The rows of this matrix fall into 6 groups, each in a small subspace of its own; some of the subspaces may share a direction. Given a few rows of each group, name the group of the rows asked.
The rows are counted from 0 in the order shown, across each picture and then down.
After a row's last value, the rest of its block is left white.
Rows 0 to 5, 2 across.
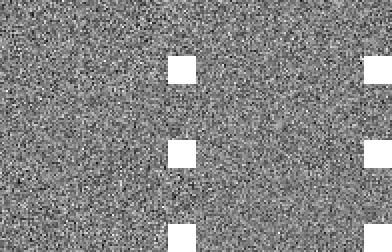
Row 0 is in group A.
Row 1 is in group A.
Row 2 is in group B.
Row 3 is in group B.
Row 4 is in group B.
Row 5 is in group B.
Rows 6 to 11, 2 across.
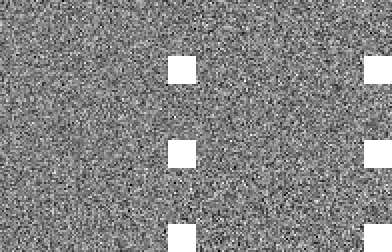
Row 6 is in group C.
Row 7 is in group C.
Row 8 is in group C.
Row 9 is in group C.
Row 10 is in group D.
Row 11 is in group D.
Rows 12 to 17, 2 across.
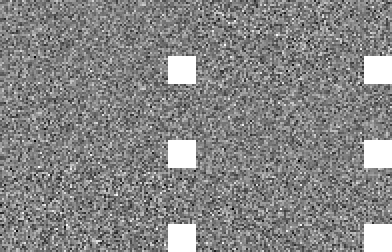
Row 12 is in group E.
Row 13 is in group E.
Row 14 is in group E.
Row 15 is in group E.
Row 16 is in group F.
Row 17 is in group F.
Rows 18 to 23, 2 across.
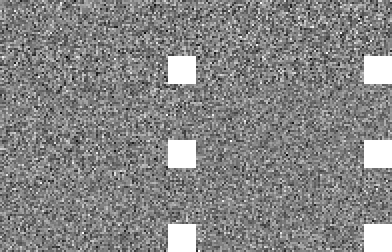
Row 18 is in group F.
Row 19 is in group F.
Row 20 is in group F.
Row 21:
E
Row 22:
B
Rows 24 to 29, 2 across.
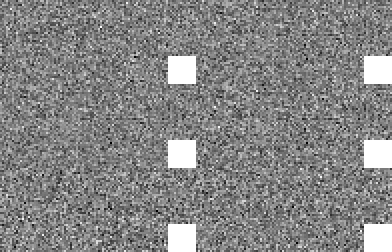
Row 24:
B
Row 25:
E
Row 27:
E
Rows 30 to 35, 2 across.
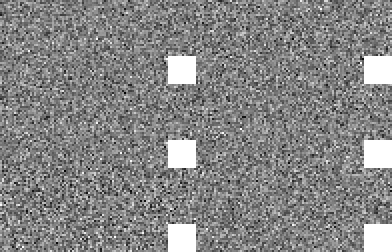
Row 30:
B
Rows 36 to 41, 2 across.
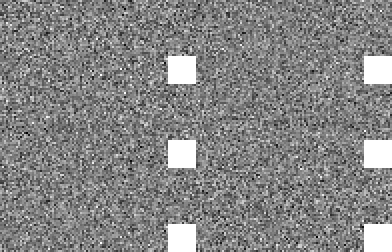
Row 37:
A
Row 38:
A
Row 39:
F
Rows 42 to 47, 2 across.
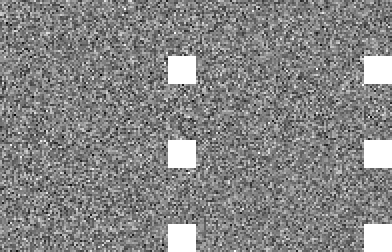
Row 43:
D
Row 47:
E
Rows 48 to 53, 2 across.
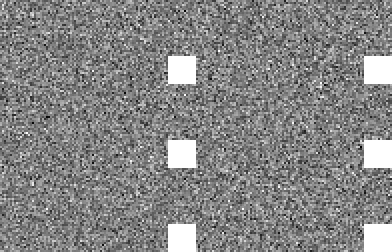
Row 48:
E
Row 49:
F
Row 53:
E
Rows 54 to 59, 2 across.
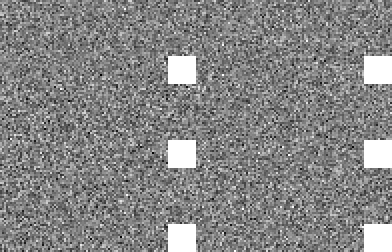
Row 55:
F
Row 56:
E
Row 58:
D
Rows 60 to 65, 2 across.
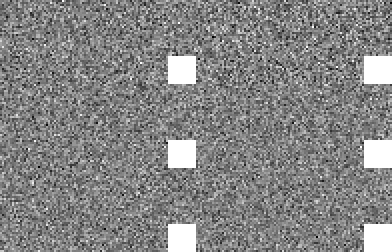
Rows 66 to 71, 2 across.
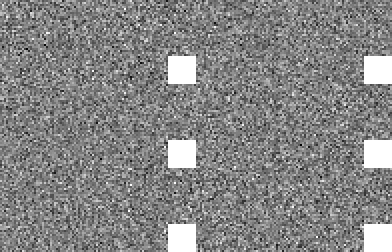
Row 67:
E
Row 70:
D
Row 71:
D
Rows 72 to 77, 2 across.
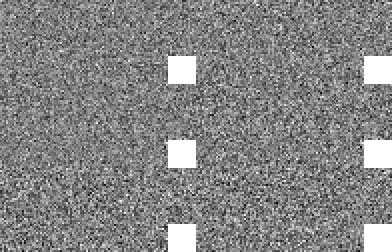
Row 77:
E
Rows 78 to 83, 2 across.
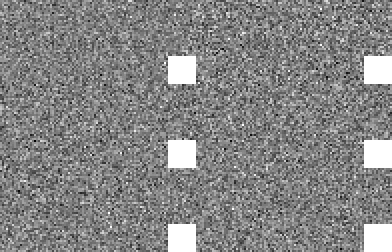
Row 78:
D
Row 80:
C
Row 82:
E
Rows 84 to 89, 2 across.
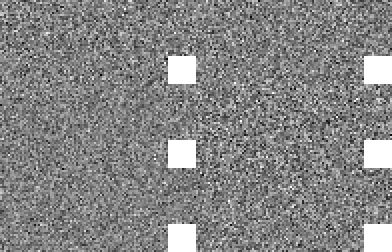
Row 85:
E
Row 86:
B
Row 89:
C
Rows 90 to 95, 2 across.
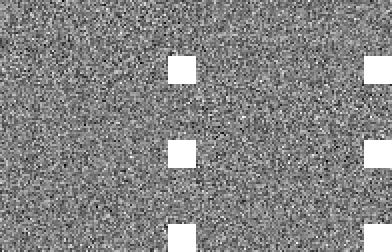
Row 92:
F
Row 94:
B
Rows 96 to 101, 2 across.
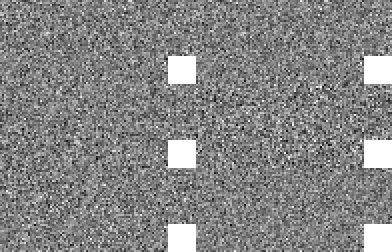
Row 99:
B
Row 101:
E
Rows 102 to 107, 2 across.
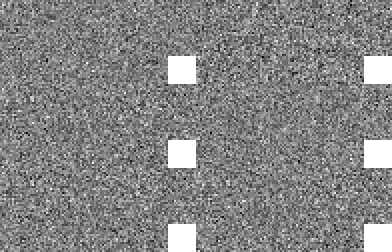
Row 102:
C
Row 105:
B
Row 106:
E
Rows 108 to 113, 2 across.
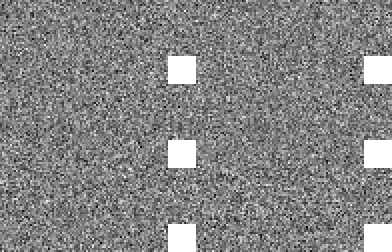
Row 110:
C
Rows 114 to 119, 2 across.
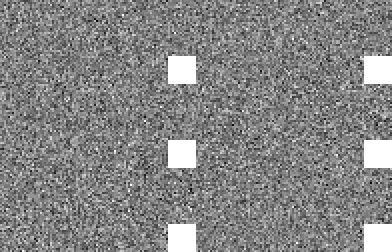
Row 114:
C
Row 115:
B
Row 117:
C
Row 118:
D
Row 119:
D
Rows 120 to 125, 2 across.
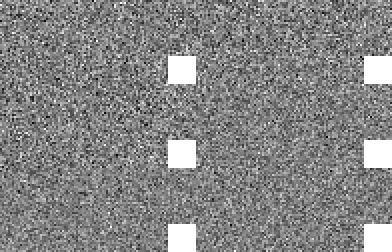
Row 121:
E
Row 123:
C
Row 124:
E
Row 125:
E
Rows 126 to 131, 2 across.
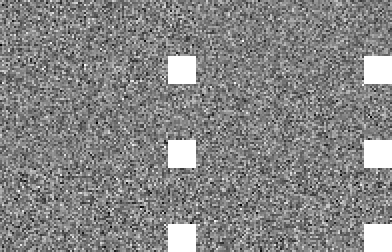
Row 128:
B
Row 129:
C
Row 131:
F
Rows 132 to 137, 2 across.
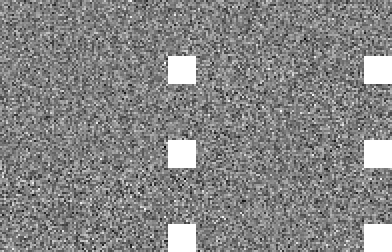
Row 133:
F
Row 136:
E
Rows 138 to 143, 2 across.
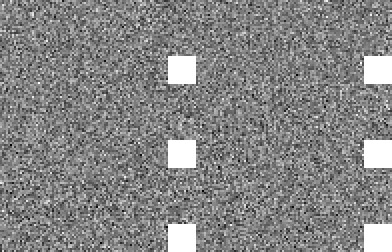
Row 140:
C
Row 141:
D
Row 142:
B
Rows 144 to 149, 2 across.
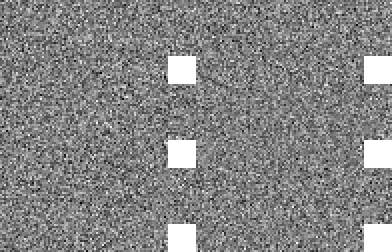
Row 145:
F
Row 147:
D
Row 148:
E
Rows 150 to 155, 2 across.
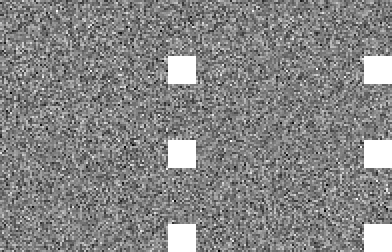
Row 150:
D
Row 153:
E
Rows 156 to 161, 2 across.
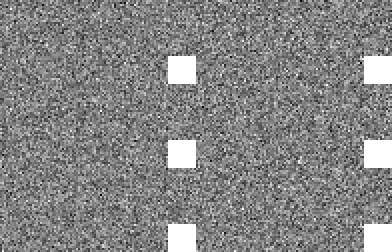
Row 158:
B
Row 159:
B
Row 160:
B
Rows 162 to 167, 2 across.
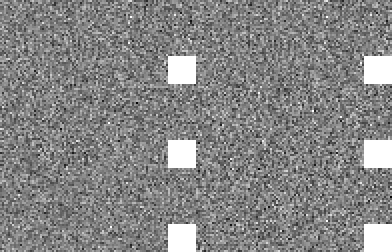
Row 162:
D
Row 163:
D
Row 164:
F
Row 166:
E
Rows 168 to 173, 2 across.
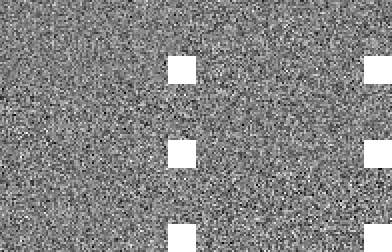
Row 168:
D
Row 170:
C
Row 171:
E
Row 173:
F
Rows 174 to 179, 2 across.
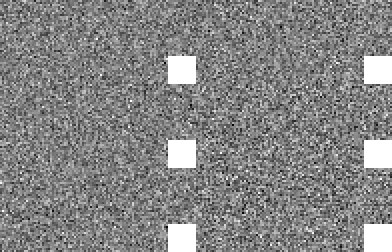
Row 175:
E
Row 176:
D
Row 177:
C
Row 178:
B
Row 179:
E
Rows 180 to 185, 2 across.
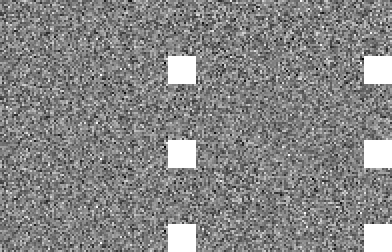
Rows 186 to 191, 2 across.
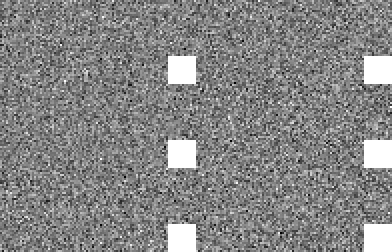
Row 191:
B
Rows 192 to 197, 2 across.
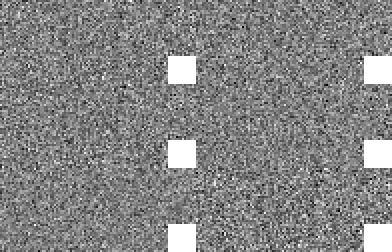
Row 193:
C
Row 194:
B
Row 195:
D
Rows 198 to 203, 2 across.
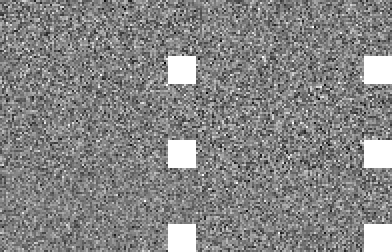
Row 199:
F
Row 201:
B
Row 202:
F
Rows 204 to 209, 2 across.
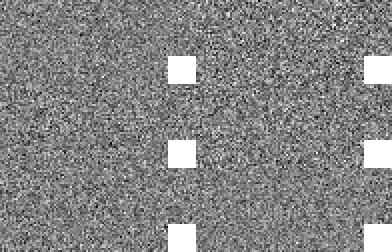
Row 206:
E
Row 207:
D
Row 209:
D
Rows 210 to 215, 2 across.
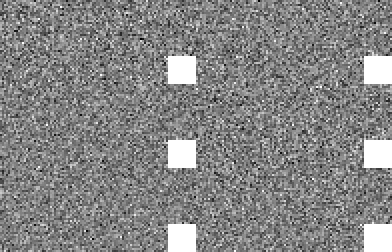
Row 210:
E
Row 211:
C
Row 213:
B
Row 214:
C
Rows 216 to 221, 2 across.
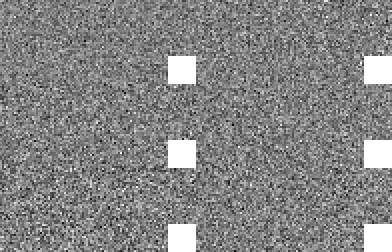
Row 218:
C
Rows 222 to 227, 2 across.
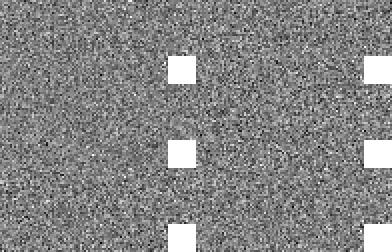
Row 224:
C
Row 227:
B
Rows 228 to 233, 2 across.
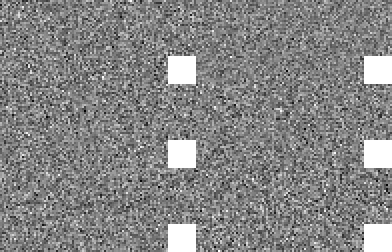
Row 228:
B
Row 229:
E
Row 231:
E
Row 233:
D
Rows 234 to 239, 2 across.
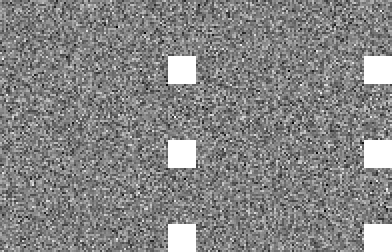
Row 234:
F
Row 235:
C
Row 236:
C
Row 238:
E
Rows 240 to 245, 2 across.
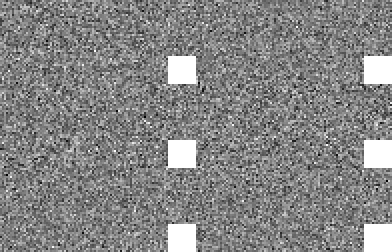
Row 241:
B
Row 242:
F
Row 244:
B
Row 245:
B
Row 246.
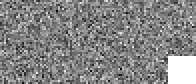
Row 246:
D
